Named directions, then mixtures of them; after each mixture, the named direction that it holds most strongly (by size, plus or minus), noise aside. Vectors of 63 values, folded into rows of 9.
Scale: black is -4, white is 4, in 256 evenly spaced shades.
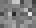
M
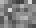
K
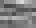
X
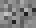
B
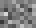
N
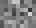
M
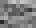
X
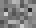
N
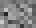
N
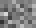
N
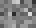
M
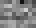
X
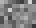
K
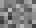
N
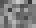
K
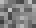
K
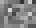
K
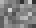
K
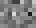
M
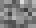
M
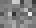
M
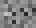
B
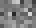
M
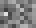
N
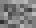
N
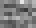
X
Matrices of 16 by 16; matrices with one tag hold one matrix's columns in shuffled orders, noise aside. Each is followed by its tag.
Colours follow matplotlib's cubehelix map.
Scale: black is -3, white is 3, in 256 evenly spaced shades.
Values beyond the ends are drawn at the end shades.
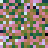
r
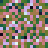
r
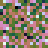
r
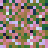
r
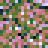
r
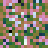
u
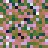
r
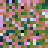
u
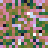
u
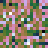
u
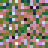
r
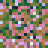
r
